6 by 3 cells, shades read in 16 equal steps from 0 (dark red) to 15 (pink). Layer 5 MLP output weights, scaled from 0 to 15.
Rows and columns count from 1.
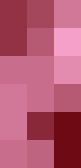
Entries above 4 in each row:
2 2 3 3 1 2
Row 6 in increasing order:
0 9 10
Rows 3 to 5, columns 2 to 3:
10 13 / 10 8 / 3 0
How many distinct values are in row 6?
3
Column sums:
50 46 47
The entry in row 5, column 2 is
3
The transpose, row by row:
4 4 10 11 11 10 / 6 8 10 10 3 9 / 11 15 13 8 0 0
